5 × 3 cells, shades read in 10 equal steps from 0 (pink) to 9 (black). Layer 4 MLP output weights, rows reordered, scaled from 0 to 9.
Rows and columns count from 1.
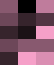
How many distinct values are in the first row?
3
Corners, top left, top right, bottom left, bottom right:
4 2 7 1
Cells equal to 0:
2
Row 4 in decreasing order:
5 4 4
